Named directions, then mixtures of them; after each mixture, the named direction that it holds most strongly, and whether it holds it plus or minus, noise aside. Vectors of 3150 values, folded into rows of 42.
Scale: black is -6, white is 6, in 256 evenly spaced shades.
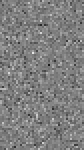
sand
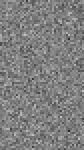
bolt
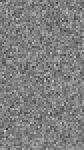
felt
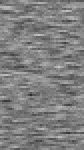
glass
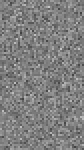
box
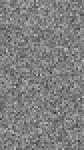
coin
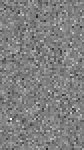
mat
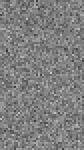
coin, minus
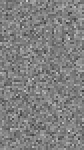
bolt, minus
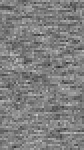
glass, minus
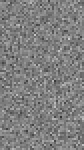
box, plus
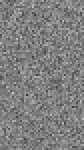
box, plus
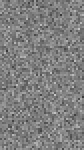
coin, minus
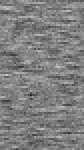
glass, plus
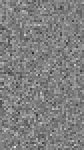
sand, minus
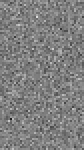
mat, minus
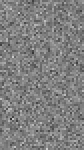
bolt, plus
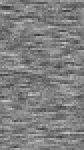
glass, minus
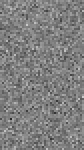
coin, plus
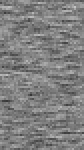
glass, plus
